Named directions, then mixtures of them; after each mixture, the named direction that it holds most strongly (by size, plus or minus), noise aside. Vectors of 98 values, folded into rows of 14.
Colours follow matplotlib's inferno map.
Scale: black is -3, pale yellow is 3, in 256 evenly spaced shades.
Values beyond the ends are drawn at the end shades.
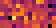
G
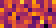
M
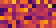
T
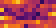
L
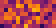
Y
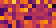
T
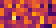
M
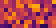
Y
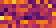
T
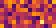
M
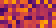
T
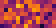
Y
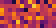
T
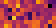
G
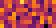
M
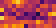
L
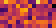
T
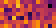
G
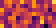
M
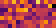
T
